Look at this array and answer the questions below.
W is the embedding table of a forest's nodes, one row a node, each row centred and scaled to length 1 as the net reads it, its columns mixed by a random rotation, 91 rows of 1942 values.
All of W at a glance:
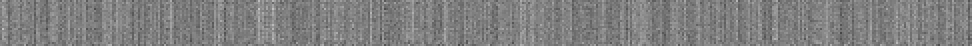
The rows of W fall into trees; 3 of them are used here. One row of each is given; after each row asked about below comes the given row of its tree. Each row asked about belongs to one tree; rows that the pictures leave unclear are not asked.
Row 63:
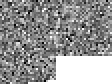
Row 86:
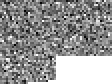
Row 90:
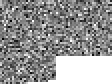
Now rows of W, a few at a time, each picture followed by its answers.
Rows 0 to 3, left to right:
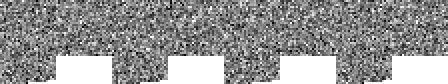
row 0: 63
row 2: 63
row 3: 63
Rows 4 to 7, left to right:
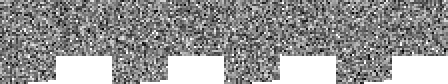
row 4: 90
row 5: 86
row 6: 86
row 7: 63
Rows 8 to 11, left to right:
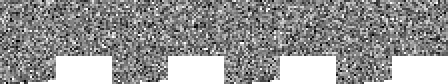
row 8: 90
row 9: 63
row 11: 86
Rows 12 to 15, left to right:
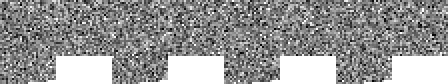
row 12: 86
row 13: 63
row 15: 63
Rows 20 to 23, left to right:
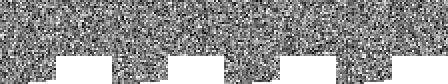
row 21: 86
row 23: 90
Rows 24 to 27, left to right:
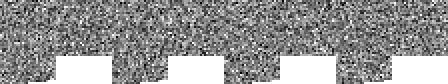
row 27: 86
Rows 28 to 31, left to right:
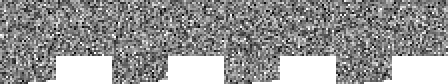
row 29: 63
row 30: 86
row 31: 63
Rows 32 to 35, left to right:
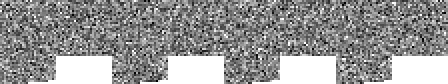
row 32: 86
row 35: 86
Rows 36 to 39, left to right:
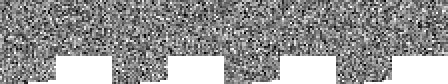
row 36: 86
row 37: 86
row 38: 63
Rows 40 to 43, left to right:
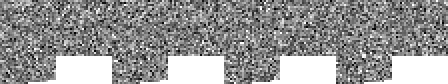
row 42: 63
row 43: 90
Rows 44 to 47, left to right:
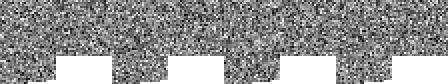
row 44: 63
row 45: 86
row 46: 63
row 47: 86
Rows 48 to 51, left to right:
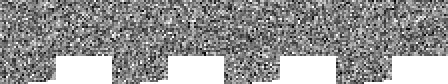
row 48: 63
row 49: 63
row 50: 86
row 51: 63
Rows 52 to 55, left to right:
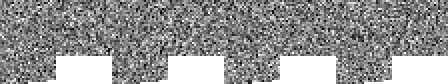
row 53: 63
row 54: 86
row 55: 86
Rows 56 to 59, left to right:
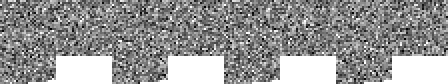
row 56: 63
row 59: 63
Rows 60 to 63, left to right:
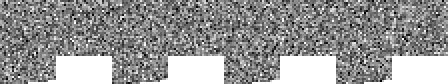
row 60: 86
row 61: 90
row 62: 63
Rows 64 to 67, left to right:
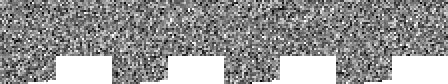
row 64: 90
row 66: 63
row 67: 63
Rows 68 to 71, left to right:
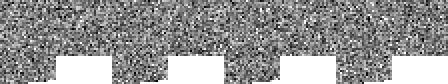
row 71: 86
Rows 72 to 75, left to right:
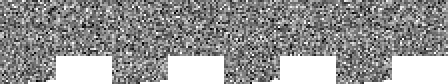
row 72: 63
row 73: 86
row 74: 63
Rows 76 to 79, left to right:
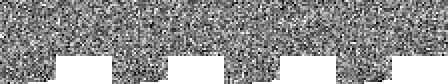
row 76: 63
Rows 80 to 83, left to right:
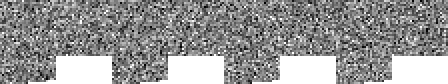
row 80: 63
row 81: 63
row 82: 86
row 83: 86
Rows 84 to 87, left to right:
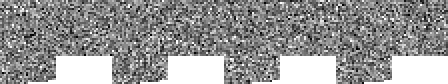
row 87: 86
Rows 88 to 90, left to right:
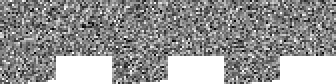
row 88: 63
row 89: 90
